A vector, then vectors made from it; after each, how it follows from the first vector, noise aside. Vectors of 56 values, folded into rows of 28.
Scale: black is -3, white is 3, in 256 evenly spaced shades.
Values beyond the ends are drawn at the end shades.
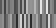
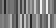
copied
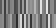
copied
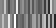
wrapped around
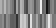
sign-scrambled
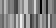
sign-scrambled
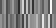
wrapped around
